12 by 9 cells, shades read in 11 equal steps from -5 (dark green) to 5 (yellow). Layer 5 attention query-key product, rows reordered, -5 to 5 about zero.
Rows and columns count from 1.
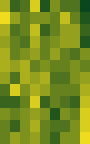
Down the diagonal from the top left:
2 1 -1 2 -1 -1 -2 -1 3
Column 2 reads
-3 1 -2 -1 -1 1 -2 4 -3 -1 -3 1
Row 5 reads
2 -1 0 1 -1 1 -1 -2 0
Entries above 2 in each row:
1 2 1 0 0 0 0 1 2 1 1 1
